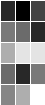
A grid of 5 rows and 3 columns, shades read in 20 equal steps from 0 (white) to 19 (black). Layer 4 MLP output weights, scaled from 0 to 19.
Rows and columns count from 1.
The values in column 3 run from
0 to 16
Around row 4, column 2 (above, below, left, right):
2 6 11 10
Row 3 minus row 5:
-3 -4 2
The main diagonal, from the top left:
16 11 2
